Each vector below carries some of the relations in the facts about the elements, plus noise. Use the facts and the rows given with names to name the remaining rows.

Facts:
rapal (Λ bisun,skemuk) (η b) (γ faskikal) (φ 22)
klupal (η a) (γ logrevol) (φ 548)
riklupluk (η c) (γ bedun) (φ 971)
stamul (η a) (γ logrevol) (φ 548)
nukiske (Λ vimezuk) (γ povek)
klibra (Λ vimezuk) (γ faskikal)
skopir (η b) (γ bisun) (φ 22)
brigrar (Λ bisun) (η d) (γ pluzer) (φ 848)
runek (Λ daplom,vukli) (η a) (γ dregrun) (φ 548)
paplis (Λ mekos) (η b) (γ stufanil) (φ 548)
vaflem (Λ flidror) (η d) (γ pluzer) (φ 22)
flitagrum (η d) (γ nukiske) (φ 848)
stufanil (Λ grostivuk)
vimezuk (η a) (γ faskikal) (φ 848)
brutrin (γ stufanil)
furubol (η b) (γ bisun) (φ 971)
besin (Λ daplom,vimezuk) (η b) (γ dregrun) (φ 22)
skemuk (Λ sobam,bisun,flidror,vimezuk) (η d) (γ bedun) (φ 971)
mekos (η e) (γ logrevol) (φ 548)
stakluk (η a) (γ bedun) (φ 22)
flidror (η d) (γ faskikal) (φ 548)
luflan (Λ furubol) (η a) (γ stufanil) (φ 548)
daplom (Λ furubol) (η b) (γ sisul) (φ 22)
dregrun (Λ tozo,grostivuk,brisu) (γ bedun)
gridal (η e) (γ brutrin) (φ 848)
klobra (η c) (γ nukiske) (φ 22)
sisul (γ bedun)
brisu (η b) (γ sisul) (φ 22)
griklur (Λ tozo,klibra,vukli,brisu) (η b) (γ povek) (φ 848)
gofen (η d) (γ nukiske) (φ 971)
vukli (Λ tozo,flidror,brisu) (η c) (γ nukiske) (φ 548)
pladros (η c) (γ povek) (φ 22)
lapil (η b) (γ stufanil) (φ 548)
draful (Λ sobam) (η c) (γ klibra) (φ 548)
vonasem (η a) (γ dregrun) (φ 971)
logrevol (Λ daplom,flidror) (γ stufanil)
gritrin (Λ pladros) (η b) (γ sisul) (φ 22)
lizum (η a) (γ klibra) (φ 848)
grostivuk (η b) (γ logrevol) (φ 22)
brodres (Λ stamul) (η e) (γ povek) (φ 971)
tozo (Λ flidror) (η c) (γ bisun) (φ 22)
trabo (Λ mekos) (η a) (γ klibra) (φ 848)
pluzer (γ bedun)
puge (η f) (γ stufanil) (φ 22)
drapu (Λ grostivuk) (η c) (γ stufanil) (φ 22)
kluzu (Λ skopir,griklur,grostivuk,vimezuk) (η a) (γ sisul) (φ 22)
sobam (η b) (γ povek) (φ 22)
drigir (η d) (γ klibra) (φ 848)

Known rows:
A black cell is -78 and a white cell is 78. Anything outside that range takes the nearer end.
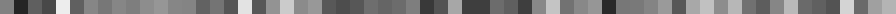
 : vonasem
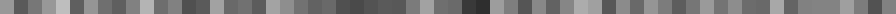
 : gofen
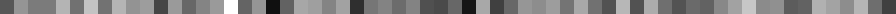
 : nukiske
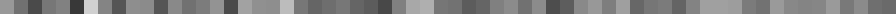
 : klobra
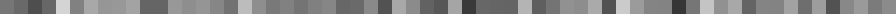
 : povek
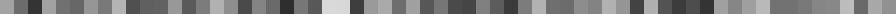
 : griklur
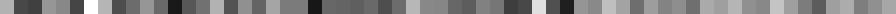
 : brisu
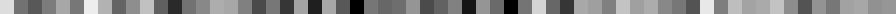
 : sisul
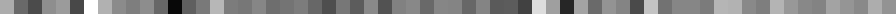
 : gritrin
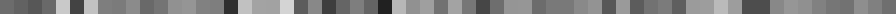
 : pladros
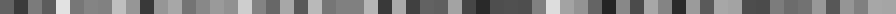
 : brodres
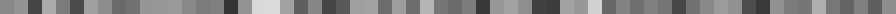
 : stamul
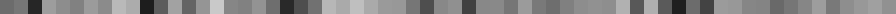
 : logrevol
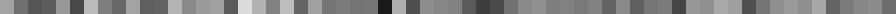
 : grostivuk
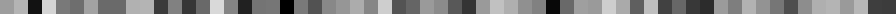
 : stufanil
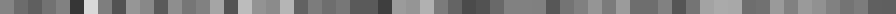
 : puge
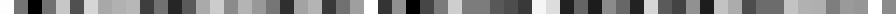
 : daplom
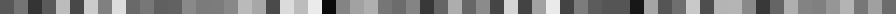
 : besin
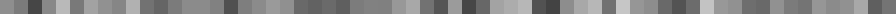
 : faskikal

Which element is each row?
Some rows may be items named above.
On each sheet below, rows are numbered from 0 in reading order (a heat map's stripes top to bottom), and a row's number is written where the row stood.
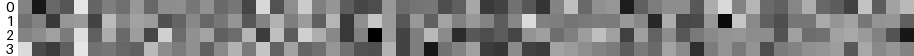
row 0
vonasem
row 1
drapu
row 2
vimezuk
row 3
furubol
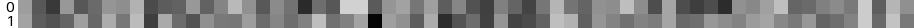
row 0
griklur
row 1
brigrar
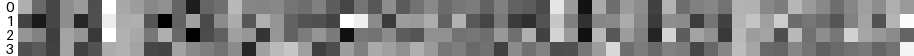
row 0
gritrin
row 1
tozo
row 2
kluzu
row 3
flidror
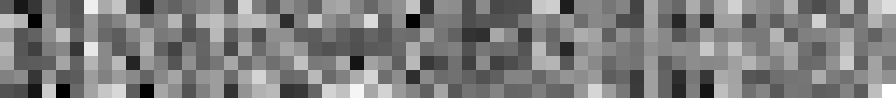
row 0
vaflem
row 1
luflan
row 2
gofen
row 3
stakluk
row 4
brigrar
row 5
paplis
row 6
vukli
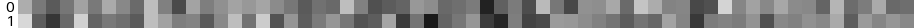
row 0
brutrin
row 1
furubol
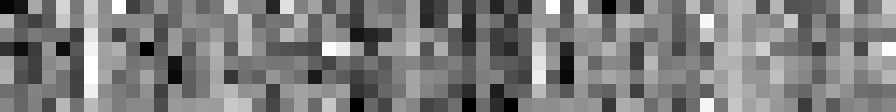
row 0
skemuk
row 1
pluzer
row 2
sobam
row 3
tozo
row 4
gritrin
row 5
brisu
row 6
rapal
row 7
bisun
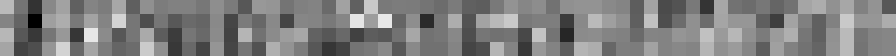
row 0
trabo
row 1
dregrun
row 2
stakluk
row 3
riklupluk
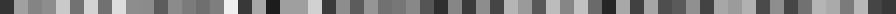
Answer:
klibra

